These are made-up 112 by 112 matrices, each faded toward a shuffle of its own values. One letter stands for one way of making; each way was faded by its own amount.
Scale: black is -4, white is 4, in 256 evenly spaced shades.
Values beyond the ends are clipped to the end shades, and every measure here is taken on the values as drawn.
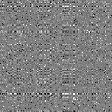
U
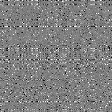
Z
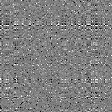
U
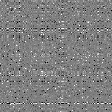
U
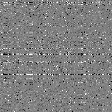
Z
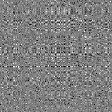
U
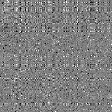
U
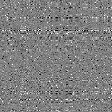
Z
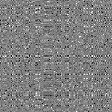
U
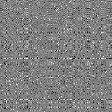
U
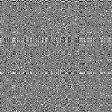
U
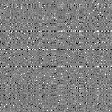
U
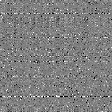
Z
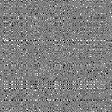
U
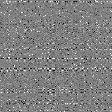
Z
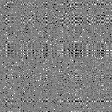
U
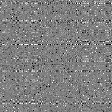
Z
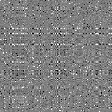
U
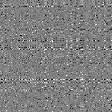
Z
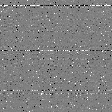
Z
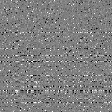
Z
